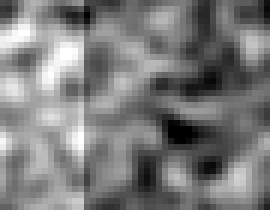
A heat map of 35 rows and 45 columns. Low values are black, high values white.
Average level on the scale: 50%. Grain: blotchy. Seam: vertical, 30% of the way across, the left part higher. Roughest part: top left.
